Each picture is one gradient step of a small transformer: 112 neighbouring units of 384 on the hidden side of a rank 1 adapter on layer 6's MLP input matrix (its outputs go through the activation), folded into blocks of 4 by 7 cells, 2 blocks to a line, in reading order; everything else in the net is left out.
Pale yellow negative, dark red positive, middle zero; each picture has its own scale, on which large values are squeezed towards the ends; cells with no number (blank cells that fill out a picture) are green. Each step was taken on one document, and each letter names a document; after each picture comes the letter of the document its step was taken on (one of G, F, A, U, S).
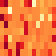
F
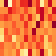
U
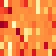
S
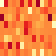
F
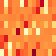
S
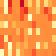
S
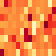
U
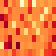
F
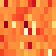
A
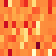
A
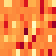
U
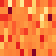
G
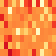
F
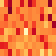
G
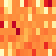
S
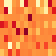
S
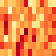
U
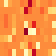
A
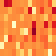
U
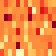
U
